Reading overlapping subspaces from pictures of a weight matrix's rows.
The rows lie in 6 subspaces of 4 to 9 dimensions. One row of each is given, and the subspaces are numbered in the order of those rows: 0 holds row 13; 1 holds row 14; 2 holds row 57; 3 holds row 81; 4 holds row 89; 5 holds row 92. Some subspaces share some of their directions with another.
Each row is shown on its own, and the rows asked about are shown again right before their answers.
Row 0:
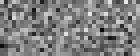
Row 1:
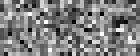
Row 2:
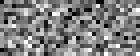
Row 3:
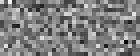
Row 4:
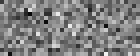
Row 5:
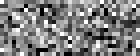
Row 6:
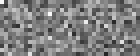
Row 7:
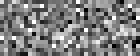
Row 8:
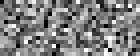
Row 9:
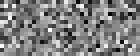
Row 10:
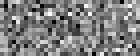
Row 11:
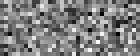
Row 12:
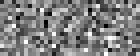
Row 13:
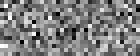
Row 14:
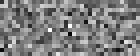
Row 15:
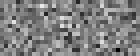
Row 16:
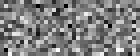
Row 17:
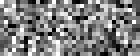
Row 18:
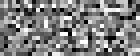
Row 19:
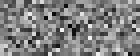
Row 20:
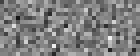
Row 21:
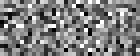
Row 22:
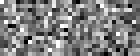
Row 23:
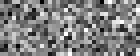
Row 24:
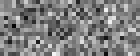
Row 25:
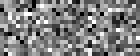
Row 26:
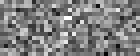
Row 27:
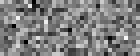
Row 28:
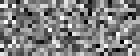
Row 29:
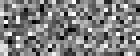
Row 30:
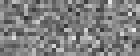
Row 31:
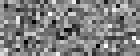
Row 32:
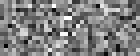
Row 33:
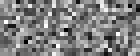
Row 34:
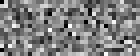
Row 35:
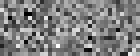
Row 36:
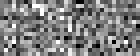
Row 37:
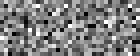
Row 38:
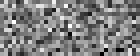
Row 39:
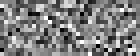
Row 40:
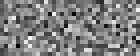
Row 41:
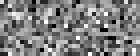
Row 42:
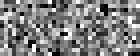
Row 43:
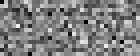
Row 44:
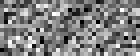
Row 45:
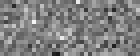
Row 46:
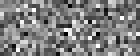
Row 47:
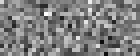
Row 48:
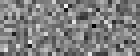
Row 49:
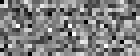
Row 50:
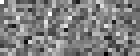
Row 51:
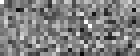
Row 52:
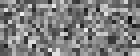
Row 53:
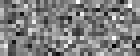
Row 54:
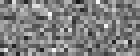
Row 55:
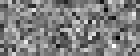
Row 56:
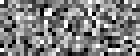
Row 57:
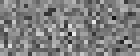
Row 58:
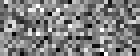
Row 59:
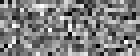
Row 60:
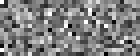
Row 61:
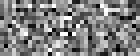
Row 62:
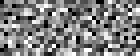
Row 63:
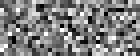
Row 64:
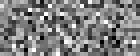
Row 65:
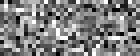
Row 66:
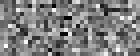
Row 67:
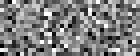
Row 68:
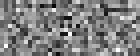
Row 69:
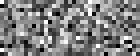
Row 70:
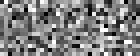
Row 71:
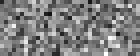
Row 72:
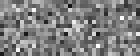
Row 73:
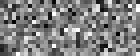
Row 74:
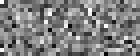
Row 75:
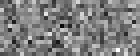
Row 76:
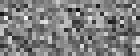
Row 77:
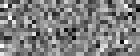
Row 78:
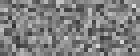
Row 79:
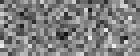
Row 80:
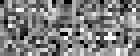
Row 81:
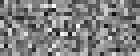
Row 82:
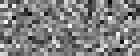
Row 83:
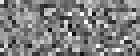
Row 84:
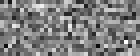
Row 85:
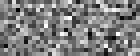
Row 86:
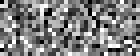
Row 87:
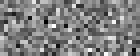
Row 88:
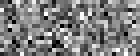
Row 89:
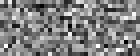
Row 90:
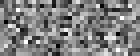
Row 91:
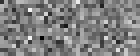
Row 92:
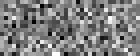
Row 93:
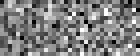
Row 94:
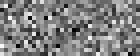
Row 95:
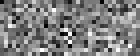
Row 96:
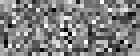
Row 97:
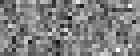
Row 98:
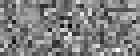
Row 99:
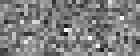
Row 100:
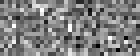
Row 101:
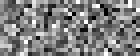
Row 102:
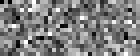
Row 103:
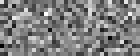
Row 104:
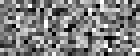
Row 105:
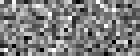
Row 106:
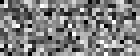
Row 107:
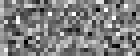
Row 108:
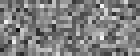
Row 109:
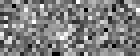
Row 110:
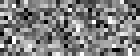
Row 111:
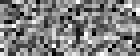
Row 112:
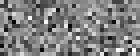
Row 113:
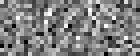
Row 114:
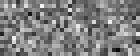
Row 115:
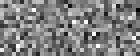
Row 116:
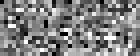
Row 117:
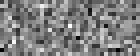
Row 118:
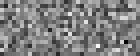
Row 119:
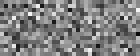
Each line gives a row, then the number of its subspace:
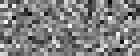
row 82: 3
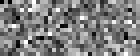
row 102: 4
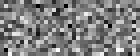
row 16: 5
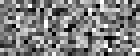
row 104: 1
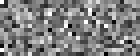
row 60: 4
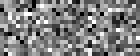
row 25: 0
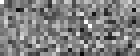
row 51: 2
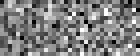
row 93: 2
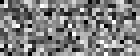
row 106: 1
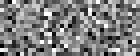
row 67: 4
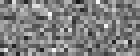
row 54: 4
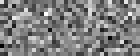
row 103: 3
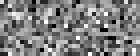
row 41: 0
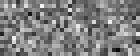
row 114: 5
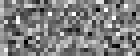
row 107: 5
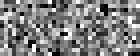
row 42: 3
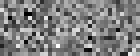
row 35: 0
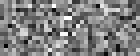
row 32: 3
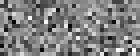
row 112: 0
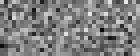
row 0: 0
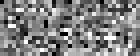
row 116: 2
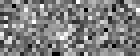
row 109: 5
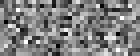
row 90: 2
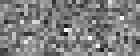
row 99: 5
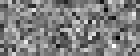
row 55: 5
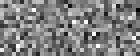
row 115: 5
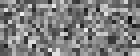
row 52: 3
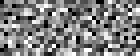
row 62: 3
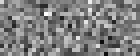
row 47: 1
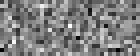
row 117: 2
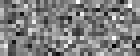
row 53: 5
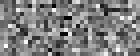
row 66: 3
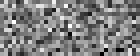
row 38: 0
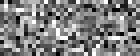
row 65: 5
